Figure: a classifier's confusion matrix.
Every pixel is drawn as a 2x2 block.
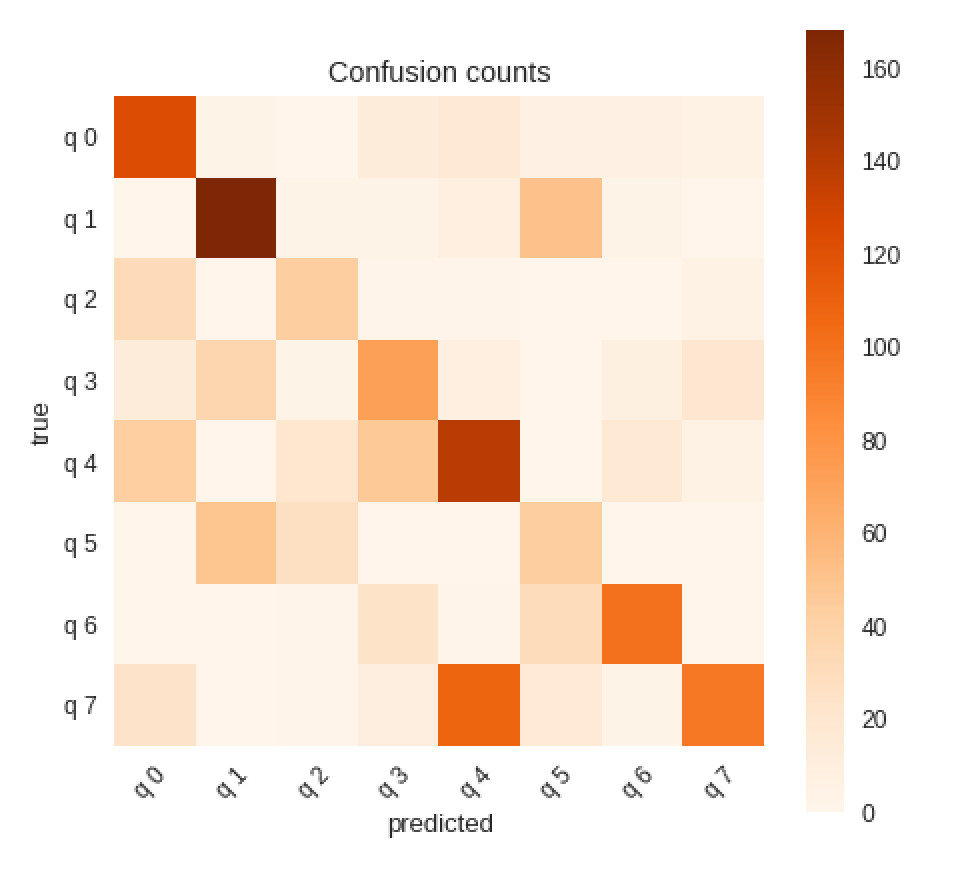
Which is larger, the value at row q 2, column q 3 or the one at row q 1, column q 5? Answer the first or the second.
the second
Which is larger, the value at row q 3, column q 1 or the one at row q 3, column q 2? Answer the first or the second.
the first
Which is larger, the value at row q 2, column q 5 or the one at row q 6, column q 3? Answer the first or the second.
the second
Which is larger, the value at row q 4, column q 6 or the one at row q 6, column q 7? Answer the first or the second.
the first
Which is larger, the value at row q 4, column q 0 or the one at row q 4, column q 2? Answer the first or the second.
the first
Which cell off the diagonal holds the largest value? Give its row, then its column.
q 7, q 4
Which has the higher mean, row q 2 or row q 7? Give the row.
q 7
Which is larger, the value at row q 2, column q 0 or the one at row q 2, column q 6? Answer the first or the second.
the first
